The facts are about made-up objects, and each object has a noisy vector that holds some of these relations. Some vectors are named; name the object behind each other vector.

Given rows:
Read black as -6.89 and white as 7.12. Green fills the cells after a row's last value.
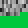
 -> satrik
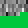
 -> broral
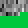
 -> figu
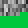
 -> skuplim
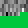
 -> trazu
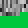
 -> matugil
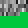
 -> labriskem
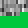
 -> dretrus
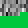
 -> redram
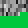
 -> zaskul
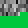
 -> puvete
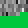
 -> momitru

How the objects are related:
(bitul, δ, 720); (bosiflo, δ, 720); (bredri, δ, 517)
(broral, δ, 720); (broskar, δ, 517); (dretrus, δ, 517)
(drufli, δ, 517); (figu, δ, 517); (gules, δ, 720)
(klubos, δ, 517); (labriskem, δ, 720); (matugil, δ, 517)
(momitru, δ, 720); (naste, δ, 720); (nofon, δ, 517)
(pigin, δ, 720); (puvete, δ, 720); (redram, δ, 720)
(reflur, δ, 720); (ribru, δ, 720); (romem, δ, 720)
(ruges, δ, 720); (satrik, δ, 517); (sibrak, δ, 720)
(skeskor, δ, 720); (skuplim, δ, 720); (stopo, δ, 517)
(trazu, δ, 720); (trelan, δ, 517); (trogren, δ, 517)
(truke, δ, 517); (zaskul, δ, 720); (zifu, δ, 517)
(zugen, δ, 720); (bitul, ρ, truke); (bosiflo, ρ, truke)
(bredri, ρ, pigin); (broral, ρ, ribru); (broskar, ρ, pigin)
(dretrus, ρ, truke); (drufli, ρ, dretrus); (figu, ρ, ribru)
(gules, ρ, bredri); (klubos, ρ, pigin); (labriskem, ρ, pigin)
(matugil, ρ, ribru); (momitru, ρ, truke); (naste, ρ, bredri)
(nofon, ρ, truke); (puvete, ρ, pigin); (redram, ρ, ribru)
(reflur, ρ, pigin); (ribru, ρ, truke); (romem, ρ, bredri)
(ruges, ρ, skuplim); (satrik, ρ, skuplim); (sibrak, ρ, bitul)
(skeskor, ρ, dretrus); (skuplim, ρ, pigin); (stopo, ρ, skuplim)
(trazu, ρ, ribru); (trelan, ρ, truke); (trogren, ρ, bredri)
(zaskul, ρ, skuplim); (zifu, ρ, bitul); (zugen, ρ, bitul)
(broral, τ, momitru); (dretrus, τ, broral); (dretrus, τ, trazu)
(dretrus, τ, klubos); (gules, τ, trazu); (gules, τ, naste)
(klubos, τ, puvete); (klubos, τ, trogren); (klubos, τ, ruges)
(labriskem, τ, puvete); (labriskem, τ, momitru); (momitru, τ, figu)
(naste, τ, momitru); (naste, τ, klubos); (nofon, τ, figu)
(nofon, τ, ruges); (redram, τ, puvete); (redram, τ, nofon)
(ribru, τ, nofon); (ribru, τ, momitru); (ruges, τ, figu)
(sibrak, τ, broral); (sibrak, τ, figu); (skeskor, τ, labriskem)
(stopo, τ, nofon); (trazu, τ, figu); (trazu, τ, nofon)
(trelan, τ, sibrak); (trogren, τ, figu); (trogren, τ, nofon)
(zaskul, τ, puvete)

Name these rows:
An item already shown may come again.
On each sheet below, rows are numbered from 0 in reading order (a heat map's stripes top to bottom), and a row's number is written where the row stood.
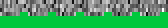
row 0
drufli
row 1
romem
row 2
zaskul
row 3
trelan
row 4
puvete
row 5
ribru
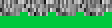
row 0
zifu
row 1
stopo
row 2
truke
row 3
nofon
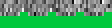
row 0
sibrak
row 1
trazu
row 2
trogren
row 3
klubos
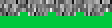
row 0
puvete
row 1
ribru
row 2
ruges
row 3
skeskor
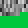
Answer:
zifu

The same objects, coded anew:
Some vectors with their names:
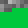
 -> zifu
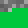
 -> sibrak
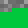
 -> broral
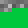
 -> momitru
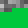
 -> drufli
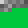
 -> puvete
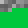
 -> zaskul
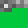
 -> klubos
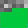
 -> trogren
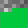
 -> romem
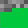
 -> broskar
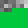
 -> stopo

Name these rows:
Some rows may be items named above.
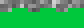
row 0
labriskem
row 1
trelan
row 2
zaskul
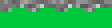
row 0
ribru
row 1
ruges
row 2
redram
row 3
ruges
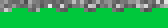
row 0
romem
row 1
skeskor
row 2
klubos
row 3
nofon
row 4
trogren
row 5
dretrus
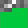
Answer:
figu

